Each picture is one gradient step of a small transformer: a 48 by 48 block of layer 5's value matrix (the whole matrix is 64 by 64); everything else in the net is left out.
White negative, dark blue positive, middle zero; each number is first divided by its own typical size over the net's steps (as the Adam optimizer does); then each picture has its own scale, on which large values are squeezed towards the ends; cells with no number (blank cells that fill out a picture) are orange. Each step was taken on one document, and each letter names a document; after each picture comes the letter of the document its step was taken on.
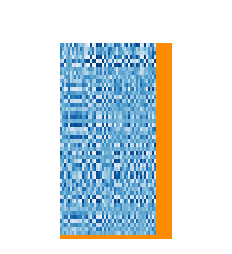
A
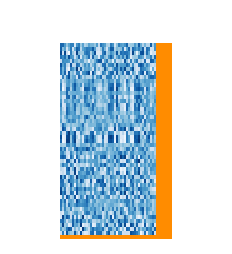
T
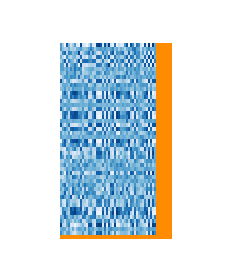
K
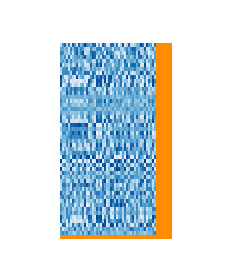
A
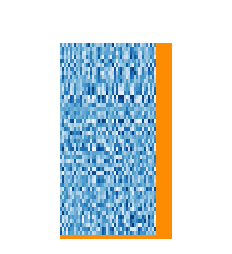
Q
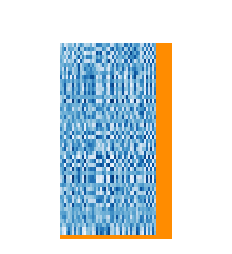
K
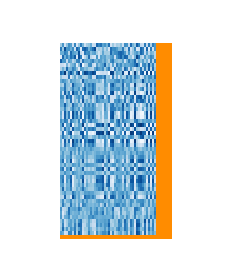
K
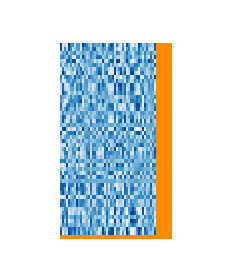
T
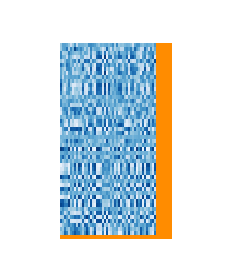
A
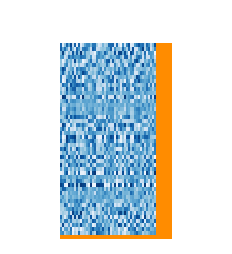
T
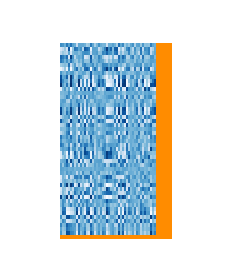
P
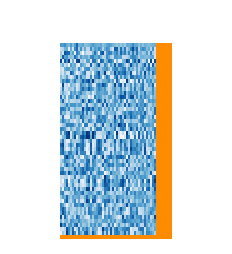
Q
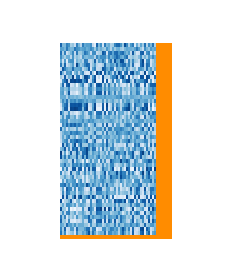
A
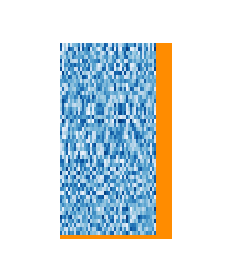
T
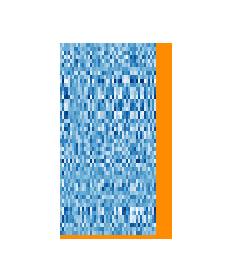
Q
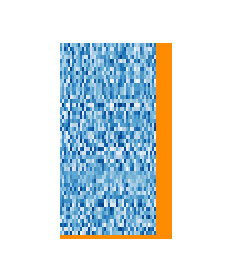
T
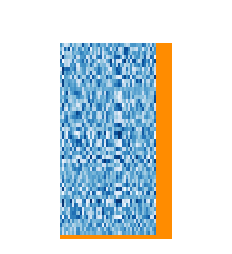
Q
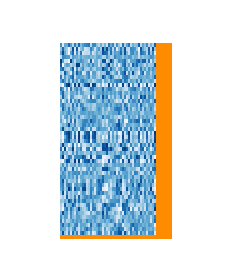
Q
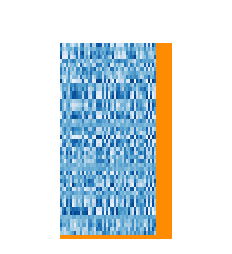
K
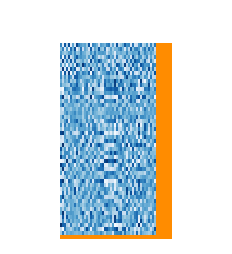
Q
